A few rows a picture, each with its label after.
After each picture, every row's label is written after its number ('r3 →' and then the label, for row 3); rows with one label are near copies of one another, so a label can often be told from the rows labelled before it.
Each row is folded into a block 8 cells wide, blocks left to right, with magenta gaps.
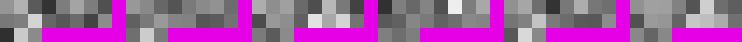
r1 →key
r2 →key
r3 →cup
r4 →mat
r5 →key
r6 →cup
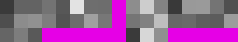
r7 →mat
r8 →key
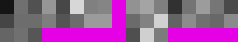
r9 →mat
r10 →key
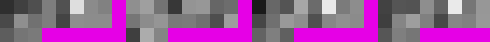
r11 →mat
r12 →key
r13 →mat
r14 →mat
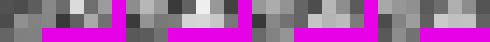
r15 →mat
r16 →cup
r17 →cup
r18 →cup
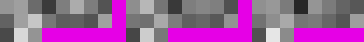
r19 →key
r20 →key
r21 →key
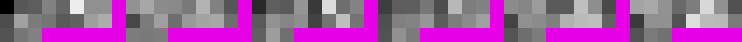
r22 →mat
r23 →cup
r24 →mat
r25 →mat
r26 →cup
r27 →cup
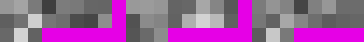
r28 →key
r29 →cup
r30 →key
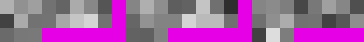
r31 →cup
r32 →cup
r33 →key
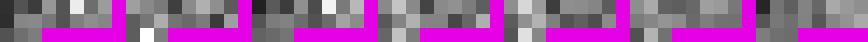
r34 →mat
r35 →key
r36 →mat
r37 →key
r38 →key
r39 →key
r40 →mat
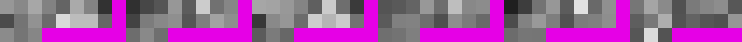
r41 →cup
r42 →mat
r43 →cup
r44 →mat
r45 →mat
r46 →key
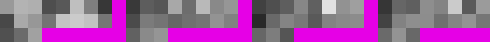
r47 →cup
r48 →mat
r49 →mat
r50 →mat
